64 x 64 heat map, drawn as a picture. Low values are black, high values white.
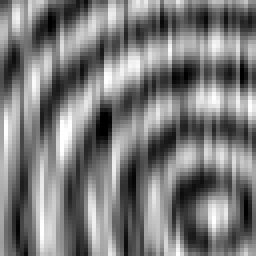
Overall the values sit about 50% of the way up the scale. The halves do not mirror each other. Rings spread out from the bottom right.
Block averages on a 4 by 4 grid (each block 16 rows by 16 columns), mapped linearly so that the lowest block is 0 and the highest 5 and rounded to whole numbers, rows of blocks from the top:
2342 / 3413 / 5202 / 4221
